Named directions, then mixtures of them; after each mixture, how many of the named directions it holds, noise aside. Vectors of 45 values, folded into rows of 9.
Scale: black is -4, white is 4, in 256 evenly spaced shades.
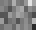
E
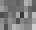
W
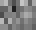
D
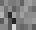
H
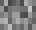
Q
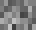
two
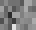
two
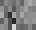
one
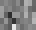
two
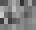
two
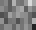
one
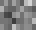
three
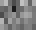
one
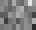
one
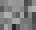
two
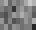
three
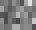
three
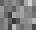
two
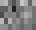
one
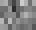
one
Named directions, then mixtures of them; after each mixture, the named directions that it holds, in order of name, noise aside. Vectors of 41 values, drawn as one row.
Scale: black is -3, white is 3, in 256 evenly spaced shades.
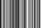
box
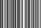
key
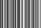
key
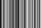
box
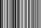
box, key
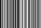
box, key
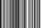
box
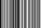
box, key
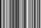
box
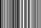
box, key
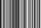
box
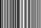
box, key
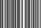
key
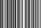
key
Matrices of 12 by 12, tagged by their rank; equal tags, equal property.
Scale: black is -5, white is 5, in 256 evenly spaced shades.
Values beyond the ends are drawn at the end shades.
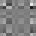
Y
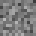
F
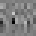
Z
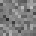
F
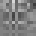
Z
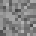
F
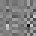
Z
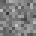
F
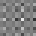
Y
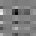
Y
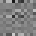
Z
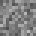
F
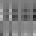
Y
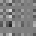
Y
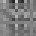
Z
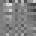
Z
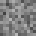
F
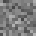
F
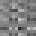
Z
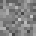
F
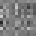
Z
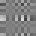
Y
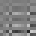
Y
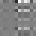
Y
